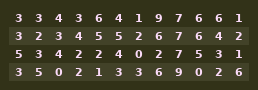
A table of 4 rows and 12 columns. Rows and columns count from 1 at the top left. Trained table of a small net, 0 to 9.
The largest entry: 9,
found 2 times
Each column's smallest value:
3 2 0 2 1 3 0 2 7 0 2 1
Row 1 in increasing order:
1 1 3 3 3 4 4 6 6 6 7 9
